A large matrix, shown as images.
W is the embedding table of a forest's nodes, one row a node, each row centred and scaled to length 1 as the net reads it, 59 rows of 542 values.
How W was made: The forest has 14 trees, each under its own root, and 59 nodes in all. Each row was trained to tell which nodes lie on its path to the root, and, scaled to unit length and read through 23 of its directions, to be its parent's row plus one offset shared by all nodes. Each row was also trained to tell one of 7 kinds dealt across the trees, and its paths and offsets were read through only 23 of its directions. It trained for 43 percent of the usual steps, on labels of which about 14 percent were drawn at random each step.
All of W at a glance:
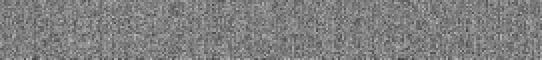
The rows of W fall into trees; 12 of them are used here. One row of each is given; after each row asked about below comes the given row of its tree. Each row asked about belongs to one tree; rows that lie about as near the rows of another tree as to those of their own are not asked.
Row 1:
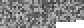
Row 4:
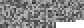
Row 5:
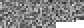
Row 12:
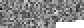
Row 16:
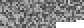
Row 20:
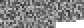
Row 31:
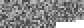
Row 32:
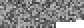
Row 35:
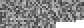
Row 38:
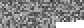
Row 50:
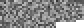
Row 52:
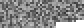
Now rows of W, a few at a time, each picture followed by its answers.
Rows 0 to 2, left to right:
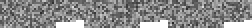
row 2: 35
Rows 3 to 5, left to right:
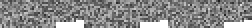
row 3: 38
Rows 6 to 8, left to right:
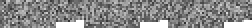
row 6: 52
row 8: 5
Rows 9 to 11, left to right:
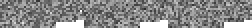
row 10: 12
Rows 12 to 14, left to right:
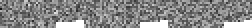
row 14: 31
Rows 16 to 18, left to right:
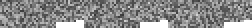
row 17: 32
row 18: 5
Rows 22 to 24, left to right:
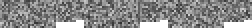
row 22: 38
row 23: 35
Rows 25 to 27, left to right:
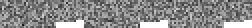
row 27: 20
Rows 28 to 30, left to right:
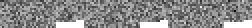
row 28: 38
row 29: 16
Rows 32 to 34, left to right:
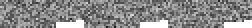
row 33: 5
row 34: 35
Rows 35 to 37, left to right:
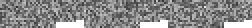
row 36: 1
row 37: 35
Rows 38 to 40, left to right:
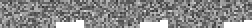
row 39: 20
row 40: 50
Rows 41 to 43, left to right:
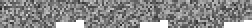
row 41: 20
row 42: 52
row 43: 31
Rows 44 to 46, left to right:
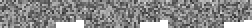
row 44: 38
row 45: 52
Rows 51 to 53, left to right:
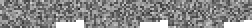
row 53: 12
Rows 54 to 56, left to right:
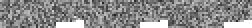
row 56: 12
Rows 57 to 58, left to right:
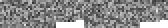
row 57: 4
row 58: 5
